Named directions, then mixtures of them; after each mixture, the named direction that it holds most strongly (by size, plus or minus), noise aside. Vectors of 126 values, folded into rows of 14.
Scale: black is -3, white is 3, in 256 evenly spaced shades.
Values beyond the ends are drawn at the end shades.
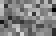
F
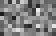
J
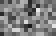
J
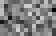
F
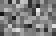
J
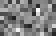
J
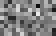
F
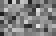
J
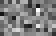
J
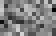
F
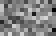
F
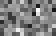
J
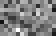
F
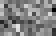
F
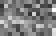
F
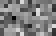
J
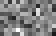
J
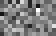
J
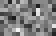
J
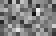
J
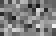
J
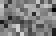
F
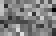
F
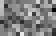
F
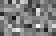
J
